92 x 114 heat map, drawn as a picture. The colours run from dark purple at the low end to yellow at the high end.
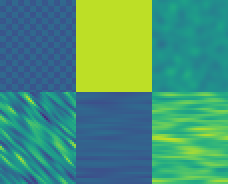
It is made of 2 by 3 panels. Panel 1,1: low, checkered, faint in contrast. Panel 1,2: very high, flat. Panel 1,3: middling, blotchy, faint in contrast. Panel 2,1: middling, slanting down to the right, strong in contrast. Panel 2,2: low, streaked across, faint in contrast. Panel 2,3: high, streaked across.
